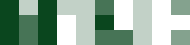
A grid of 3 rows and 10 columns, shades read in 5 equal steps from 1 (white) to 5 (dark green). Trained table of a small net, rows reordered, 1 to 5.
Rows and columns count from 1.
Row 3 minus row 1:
0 2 0 -1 0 0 3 0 0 0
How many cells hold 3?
2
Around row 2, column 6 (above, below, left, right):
4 4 2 1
